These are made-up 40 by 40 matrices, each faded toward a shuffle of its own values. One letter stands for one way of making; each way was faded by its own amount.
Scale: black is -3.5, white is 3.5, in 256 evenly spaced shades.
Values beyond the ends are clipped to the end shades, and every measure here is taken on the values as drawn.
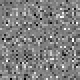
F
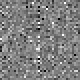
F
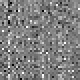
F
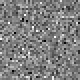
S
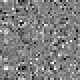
F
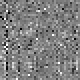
F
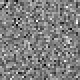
S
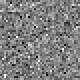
S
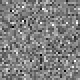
S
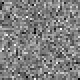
S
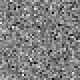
S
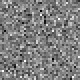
S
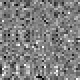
F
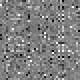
F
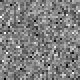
S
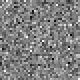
S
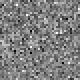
S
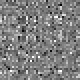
F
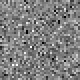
S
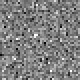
S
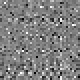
F
